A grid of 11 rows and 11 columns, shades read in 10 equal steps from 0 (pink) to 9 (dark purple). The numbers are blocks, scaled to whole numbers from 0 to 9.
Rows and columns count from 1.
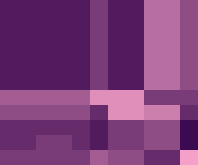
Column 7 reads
8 8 8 8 8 8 1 1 6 6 5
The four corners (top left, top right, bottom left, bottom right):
8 5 6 0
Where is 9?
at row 9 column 11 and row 10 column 11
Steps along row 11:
same same same same down up same up same down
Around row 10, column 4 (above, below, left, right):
7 6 6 7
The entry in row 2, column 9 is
3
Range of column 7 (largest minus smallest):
7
